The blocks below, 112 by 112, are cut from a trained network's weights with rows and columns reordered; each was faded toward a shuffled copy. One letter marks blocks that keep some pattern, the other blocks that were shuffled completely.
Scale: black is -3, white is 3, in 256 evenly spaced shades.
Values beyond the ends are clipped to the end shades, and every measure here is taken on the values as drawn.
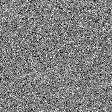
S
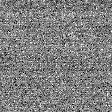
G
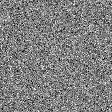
S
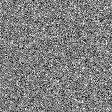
S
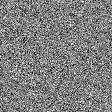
S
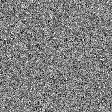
G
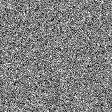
S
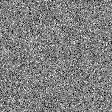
S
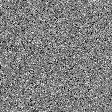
S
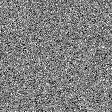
S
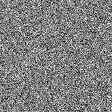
G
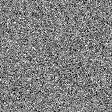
S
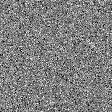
S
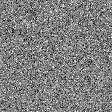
S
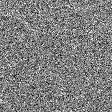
S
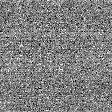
G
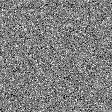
S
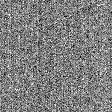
G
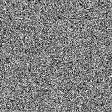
G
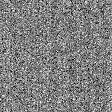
G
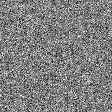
S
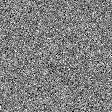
S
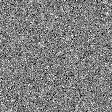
S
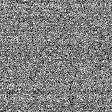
G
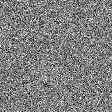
G
